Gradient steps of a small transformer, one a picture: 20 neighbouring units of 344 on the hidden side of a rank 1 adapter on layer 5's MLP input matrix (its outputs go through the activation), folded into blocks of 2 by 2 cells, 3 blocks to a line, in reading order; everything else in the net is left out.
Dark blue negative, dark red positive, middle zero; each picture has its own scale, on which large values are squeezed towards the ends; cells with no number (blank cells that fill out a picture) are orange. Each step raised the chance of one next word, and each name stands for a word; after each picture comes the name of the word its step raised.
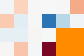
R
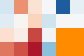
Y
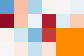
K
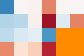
Y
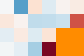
R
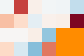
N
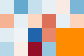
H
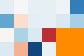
K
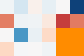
H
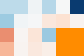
H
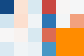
K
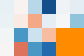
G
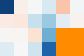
Y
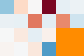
H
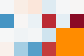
N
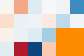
K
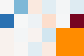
N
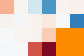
R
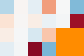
H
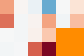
R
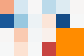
R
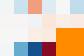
G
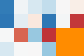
K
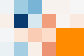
G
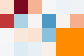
N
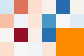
Y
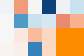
G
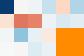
K
